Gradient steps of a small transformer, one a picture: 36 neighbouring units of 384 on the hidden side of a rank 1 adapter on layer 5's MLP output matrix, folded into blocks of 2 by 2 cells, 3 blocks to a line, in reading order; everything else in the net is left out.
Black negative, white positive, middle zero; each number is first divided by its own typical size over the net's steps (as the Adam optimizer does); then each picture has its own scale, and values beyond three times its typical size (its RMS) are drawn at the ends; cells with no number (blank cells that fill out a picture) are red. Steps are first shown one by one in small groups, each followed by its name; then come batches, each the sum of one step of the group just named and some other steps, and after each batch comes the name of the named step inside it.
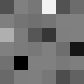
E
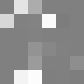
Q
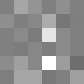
Q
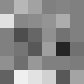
Q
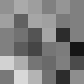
Q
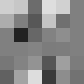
Q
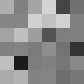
E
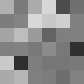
E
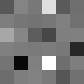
E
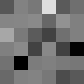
E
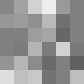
Q
